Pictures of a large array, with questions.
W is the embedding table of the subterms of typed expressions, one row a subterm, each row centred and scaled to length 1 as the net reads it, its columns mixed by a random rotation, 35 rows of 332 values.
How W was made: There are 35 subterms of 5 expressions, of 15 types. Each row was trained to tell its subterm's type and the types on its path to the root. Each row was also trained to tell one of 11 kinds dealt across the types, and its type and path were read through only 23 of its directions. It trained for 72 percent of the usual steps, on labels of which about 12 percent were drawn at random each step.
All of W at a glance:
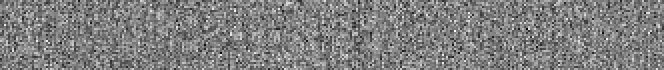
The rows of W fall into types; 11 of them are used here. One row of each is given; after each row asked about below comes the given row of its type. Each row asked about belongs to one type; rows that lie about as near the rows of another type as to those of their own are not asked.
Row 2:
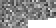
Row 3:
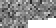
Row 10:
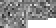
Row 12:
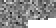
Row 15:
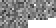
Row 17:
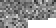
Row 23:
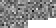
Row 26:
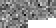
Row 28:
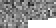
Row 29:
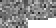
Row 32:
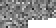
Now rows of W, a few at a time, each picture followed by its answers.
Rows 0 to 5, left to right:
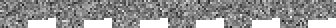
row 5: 15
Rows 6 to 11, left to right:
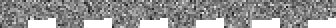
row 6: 32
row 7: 23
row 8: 10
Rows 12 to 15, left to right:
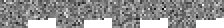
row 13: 15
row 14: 23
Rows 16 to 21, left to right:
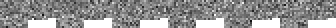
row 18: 29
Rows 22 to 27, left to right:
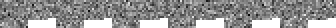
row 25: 32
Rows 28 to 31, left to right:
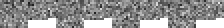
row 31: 28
